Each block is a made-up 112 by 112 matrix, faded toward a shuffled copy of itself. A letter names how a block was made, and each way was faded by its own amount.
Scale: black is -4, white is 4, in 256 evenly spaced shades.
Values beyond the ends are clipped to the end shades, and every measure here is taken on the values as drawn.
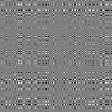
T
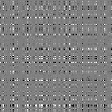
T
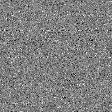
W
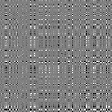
T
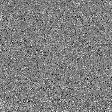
W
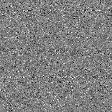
W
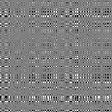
T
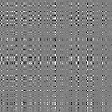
T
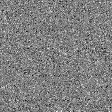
W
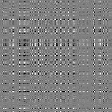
T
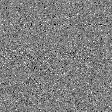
W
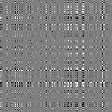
T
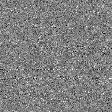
W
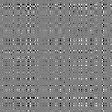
T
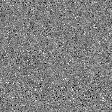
W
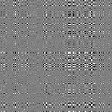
T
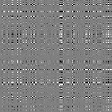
T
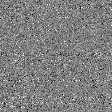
W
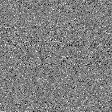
W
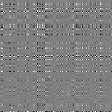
T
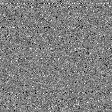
W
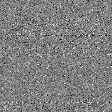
W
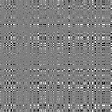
T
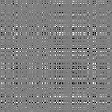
T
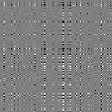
T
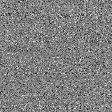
W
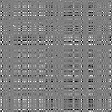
T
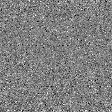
W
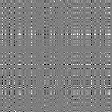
T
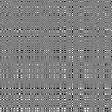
T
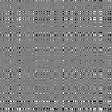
T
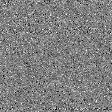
W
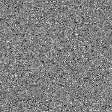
W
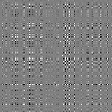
T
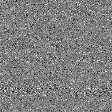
W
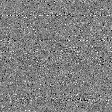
W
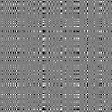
T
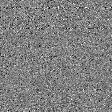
W
